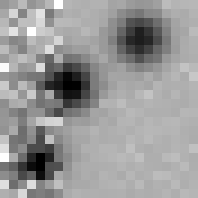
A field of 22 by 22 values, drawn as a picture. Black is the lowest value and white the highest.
Overall the values sit about 60% of the way up the scale. There are three dips. A vertical seam about 30% of the way across splits the table, and the right part is calmer. Most values sit high, with a long tail of low ones.
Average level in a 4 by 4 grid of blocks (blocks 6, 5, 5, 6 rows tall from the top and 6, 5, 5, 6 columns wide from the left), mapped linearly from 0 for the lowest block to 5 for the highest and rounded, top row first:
5523
4045
3355
2455
